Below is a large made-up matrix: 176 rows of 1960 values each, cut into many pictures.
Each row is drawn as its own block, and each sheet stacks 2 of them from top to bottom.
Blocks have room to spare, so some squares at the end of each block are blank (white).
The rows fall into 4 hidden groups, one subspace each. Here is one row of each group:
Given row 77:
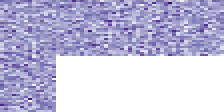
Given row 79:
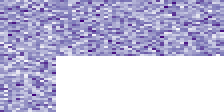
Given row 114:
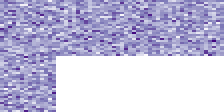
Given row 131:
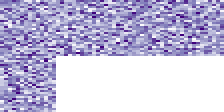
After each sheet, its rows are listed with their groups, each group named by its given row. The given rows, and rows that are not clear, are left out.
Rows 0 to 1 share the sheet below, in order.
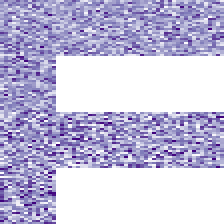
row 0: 79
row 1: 131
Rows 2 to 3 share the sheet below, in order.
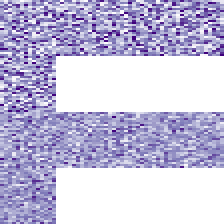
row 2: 77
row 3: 77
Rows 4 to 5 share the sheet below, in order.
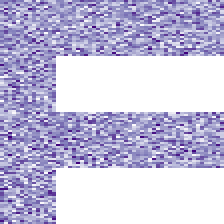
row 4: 131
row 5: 131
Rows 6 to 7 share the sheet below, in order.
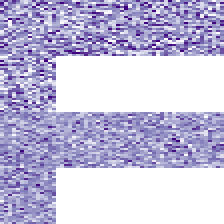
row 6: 131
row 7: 79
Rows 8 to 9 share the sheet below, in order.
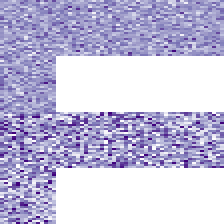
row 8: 131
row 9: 77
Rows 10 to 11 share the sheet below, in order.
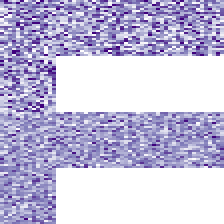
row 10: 114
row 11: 77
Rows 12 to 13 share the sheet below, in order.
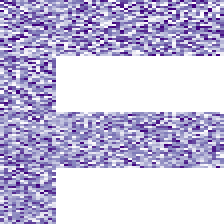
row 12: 114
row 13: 79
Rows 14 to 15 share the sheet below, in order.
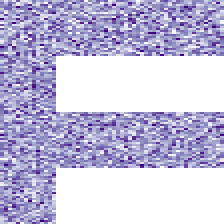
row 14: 77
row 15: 77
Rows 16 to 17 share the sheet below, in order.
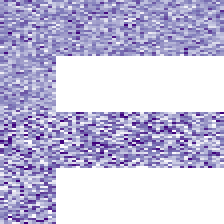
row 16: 77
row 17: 114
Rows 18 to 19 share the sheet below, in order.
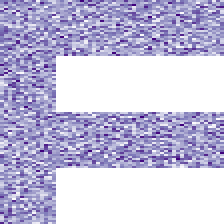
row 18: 131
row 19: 131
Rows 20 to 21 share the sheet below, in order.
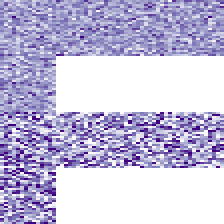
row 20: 79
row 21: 79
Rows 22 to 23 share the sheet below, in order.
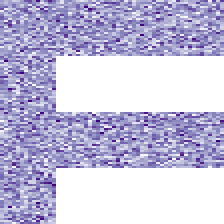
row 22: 131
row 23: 114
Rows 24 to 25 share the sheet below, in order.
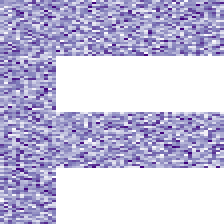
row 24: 114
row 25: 79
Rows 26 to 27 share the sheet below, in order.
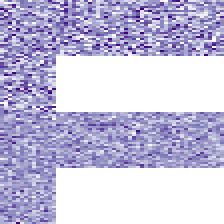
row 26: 114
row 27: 77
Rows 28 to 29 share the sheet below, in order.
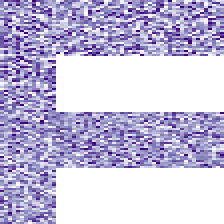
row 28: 79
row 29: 79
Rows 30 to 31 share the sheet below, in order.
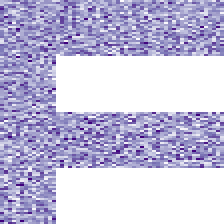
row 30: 114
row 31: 131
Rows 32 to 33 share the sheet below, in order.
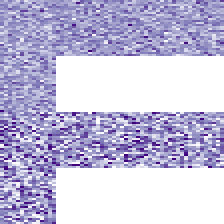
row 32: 79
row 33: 114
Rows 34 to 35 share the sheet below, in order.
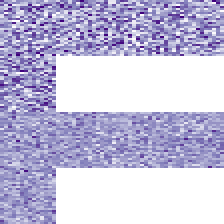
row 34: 77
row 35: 114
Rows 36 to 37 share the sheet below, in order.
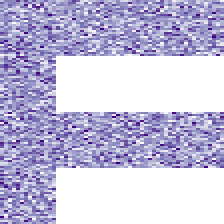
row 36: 79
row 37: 114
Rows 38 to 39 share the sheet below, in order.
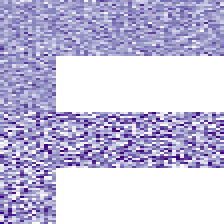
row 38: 77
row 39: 131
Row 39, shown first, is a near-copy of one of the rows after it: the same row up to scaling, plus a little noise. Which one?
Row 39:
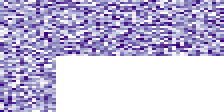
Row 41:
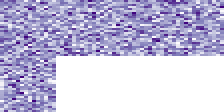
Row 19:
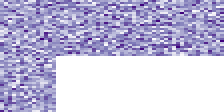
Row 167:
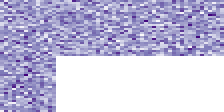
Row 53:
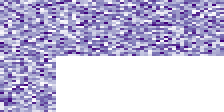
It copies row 19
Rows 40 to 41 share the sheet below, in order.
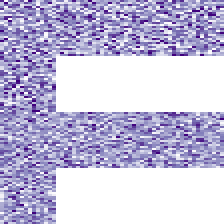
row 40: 131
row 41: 131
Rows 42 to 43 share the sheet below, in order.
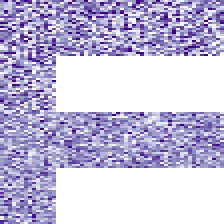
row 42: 77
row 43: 114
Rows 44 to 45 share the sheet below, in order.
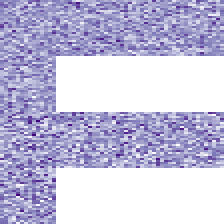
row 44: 131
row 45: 77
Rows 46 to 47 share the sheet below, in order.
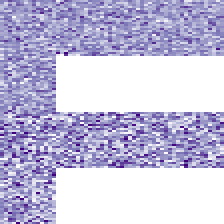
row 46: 79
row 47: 77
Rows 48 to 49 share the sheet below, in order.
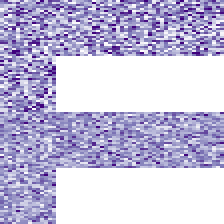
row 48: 114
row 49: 79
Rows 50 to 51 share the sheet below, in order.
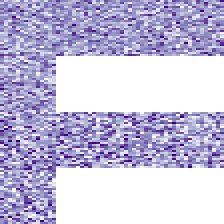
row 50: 79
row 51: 114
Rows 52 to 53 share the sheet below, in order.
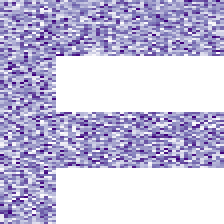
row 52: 79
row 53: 131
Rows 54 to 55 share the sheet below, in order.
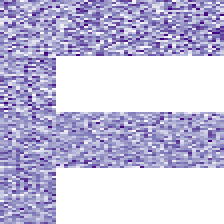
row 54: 114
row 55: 79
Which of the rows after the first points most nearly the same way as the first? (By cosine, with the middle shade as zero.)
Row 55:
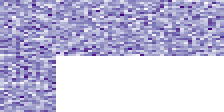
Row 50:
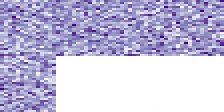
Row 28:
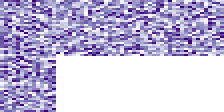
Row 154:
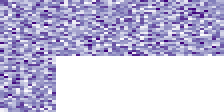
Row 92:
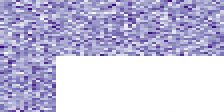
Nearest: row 28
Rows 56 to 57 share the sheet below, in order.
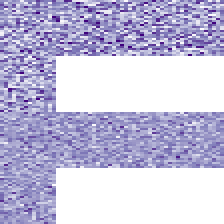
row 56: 131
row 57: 131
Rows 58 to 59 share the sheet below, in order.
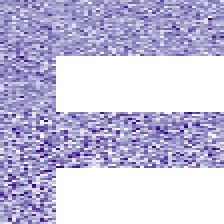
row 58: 79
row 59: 79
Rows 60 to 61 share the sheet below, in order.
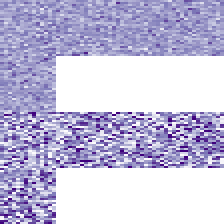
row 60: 79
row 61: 114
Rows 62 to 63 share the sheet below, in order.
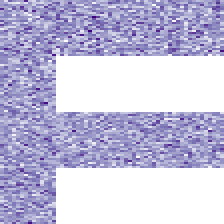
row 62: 114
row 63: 79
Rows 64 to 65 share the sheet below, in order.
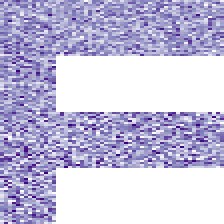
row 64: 79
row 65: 131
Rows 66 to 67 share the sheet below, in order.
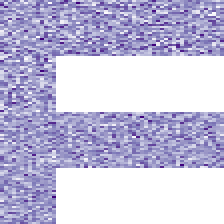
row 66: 131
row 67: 77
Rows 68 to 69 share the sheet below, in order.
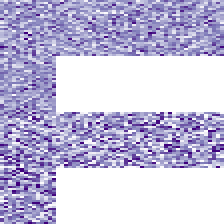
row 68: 77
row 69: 79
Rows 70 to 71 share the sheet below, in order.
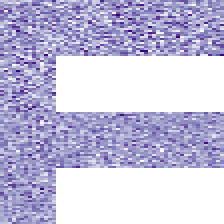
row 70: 77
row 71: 79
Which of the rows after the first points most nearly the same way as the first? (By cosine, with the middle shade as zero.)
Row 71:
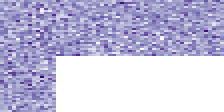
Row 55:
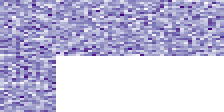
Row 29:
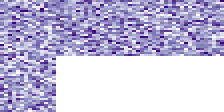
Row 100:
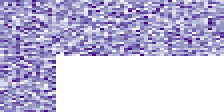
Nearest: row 55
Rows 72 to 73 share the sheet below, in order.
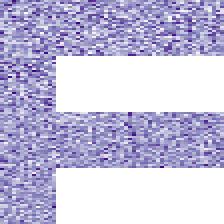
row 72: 114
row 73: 77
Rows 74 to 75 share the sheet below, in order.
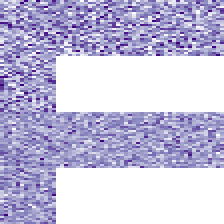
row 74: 131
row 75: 79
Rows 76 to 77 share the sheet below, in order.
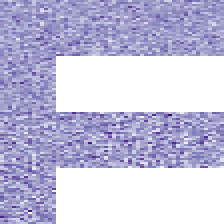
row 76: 79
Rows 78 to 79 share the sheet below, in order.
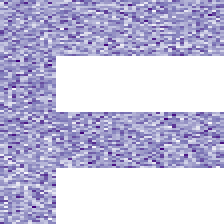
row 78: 131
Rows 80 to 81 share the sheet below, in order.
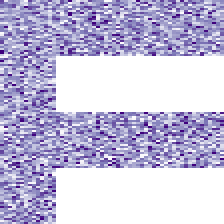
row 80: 131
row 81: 114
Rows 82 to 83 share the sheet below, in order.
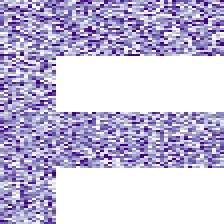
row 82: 79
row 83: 114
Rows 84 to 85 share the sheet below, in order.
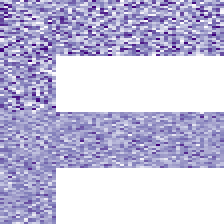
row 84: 114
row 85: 114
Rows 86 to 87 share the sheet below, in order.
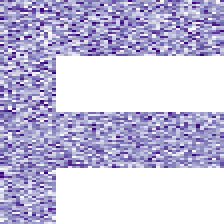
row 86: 79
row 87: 131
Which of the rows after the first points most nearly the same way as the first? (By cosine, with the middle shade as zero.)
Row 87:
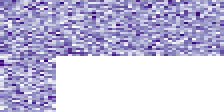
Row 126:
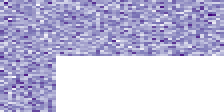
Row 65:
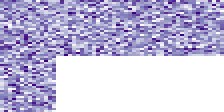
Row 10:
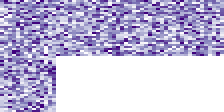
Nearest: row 65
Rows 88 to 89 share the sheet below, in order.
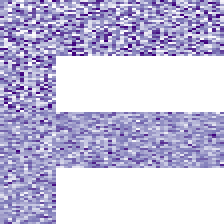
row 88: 77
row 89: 79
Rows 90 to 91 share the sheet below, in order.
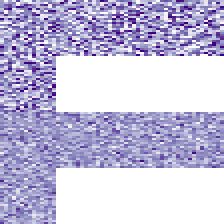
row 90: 77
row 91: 131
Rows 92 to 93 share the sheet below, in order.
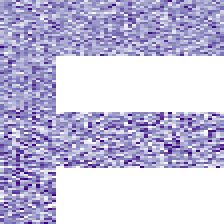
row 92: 77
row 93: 79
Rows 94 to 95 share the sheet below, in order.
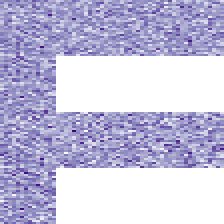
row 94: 79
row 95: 79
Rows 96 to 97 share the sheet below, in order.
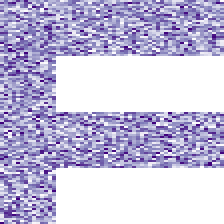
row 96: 79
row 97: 131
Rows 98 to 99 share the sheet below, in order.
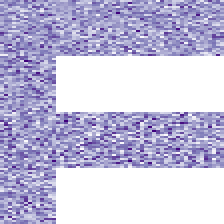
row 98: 79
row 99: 114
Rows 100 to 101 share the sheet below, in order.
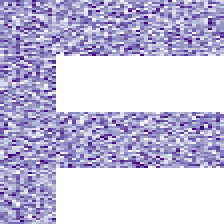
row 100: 79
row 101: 114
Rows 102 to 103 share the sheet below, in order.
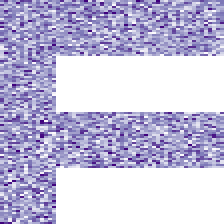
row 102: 77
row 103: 79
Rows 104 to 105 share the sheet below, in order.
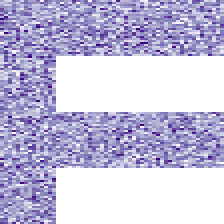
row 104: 114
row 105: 77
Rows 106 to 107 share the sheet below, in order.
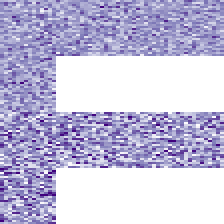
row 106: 79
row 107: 131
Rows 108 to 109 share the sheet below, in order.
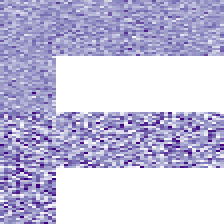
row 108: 114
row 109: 79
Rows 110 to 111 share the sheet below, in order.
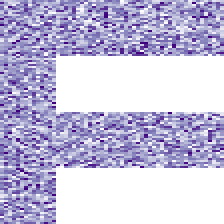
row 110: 114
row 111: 79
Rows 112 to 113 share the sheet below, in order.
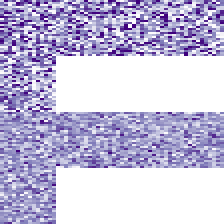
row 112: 77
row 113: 79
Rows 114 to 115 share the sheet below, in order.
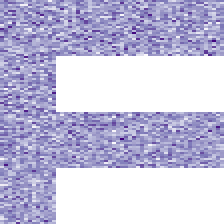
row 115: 77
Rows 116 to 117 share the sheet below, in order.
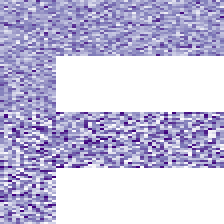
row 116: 131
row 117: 79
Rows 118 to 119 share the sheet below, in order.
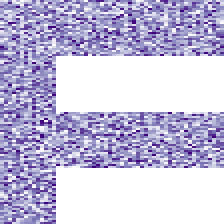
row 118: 77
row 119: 79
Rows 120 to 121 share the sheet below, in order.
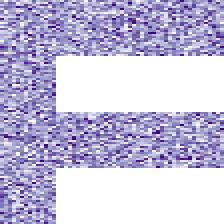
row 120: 77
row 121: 131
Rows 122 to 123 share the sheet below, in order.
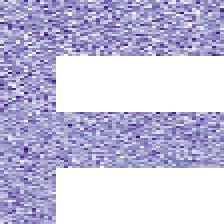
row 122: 131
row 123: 131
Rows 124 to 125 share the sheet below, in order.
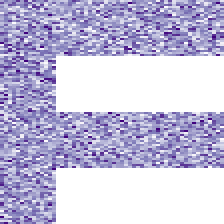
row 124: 79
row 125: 114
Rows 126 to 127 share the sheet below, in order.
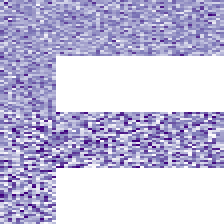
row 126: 131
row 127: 79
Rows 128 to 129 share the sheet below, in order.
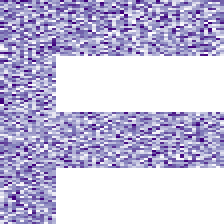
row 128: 77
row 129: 131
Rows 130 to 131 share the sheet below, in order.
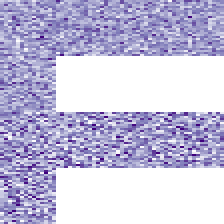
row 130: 79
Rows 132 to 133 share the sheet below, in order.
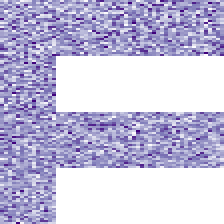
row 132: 77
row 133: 77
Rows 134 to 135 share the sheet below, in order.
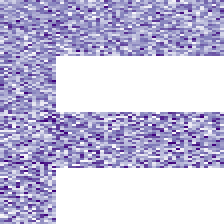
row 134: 131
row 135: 114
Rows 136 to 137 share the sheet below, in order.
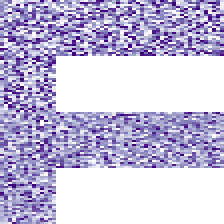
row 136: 77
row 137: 79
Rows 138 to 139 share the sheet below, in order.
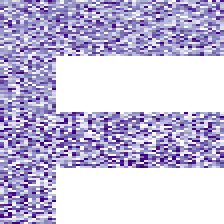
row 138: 131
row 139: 114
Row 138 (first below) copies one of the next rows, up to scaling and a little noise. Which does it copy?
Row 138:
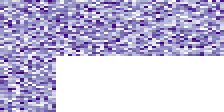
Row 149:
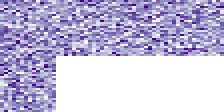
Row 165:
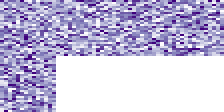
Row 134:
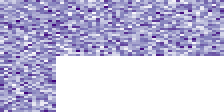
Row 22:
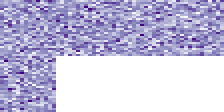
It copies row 22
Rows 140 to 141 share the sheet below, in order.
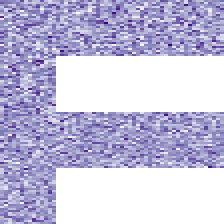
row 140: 114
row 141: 114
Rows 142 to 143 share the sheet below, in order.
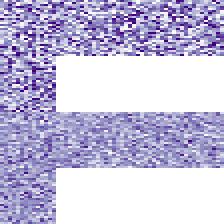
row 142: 77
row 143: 79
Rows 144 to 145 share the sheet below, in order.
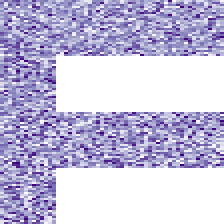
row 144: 79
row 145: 114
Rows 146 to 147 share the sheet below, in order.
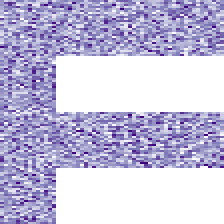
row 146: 77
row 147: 77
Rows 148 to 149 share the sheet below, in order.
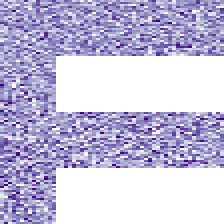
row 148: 131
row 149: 131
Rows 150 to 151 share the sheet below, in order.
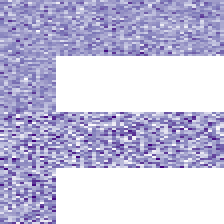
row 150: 114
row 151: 77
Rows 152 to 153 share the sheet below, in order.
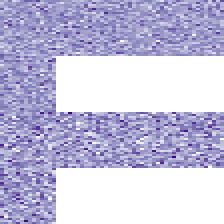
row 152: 131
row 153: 114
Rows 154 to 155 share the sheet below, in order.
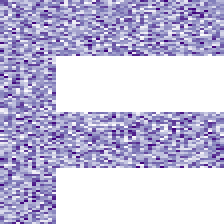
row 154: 114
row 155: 77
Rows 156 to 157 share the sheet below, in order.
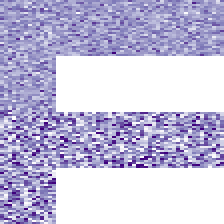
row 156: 79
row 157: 114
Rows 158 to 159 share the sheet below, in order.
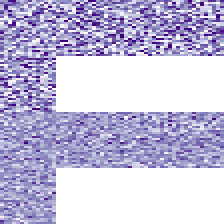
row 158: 114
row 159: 114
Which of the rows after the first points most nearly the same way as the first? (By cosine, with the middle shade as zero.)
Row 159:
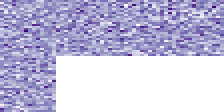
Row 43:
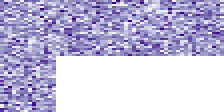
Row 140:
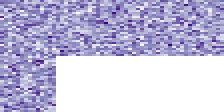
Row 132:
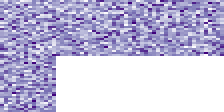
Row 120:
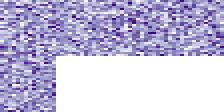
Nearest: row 43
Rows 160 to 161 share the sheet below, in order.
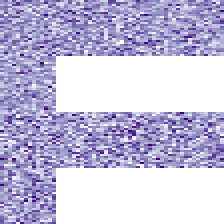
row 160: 77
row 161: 77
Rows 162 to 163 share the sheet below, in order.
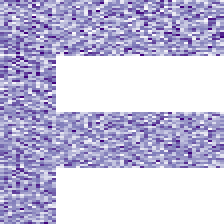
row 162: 79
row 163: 79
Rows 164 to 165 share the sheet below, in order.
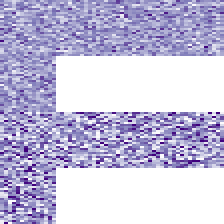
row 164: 114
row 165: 131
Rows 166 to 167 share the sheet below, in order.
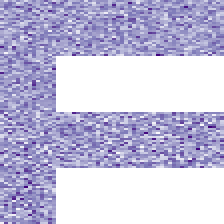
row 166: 77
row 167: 131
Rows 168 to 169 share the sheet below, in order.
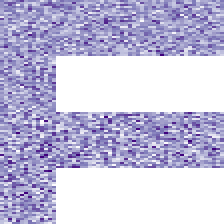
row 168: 77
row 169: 79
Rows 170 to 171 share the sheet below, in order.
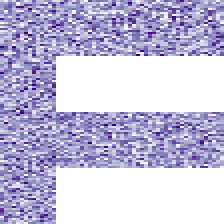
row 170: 77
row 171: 77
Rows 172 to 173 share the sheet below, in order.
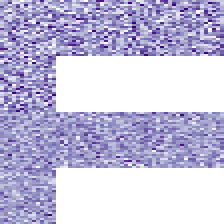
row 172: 77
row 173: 114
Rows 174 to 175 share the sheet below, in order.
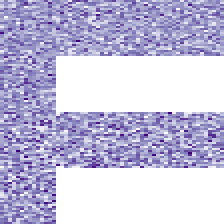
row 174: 131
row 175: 79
